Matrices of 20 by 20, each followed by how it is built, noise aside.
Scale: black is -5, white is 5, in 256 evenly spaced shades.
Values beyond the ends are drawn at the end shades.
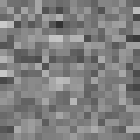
low rank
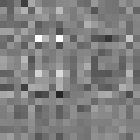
low rank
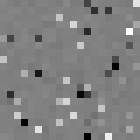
sparse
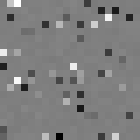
sparse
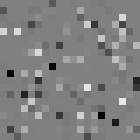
sparse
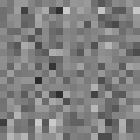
low rank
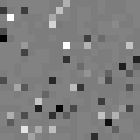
sparse
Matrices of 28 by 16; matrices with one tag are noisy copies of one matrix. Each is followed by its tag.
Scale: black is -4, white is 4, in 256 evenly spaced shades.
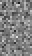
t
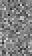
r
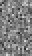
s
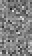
r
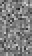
s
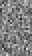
s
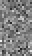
r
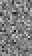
t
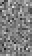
s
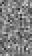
s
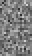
s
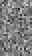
s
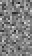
t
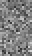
r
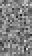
s
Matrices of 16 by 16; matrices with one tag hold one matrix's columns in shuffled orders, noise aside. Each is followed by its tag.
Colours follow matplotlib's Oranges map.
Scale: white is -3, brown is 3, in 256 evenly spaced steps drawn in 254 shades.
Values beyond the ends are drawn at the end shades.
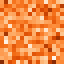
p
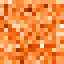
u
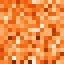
p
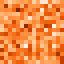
u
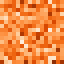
p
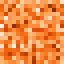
u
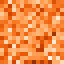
p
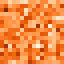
u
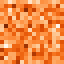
u
